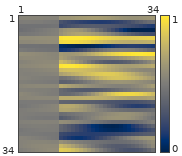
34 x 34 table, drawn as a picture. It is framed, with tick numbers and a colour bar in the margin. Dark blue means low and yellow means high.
Overall the values sit about 50% of the way up the scale. Streaks run across, left to right. The ninth with the highest average is the centre. A vertical seam about 30% of the way across splits the table, and the left part is calmer. The histogram is bell-shaped.
